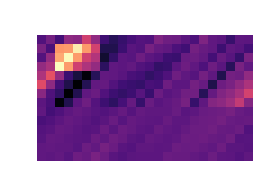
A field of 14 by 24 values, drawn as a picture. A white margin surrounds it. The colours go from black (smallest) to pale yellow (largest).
Odd patch: higher, in the top left. Seam: horizontal, 60% of the way down, the bottom part calmer. Average level on the scale: 30%. Grain: diagonal, up to the right.
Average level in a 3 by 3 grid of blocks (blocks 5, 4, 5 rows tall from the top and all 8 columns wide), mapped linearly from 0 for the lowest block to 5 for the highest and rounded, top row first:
501 / 002 / 111
